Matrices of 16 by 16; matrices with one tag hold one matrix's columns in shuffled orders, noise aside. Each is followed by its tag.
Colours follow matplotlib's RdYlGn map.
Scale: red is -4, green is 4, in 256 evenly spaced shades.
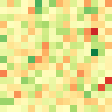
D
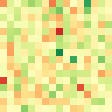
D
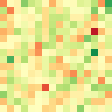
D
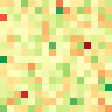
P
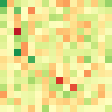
D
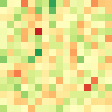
D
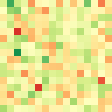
D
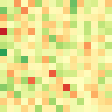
D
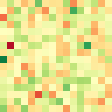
P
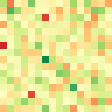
P
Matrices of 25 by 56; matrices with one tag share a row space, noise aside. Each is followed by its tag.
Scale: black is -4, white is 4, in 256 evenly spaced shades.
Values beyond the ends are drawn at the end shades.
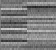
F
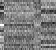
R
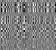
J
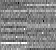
F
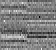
F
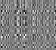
J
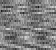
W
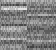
F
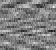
W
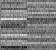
F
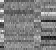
R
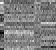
R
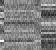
R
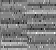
F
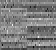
F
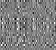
J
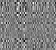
J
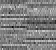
F
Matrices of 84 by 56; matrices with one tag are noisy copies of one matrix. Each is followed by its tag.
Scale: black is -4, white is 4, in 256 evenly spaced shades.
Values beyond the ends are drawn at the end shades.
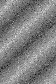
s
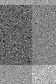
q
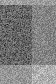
q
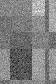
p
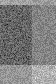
q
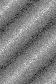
s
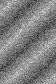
s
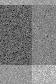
q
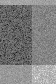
q
